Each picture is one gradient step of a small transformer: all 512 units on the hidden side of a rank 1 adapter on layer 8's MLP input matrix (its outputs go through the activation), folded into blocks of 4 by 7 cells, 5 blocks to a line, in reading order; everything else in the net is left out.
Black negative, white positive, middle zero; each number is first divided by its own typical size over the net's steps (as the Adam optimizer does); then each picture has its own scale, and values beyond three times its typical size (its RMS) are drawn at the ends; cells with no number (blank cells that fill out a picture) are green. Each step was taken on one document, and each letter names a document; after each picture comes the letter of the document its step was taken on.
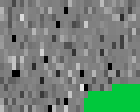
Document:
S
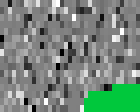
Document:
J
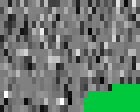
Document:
J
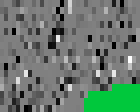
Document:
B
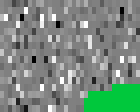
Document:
S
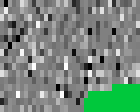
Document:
J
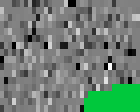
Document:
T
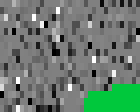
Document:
B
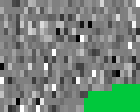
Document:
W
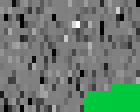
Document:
S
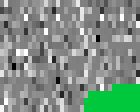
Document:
J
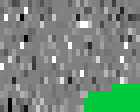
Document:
S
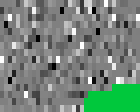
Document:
T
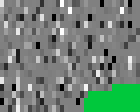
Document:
B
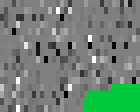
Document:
B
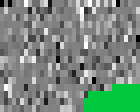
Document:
W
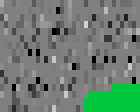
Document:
B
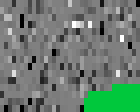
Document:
S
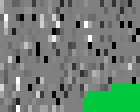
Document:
B
